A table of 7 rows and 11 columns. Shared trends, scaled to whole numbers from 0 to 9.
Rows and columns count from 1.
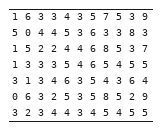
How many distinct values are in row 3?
8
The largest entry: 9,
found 2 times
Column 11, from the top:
9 3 7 5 4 9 5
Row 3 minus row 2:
-4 5 -2 -2 -1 1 0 5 2 -5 4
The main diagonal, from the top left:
1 0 2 3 6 3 4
